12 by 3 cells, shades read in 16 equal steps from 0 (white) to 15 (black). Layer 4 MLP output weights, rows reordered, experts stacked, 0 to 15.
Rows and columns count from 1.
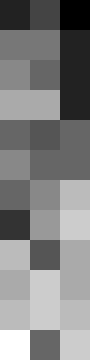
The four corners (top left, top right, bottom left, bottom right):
13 15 0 3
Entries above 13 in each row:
1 0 0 0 0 0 0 0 0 0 0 0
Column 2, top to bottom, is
11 8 9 5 10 9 7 6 10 3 3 9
